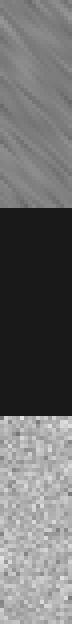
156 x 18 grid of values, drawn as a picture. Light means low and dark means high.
The table splits into 3 rows of 1 panel. Panel 1,1: middling, slanting down to the right, faint in contrast. Panel 2,1: very high, flat. Panel 3,1: low, fine-grained.
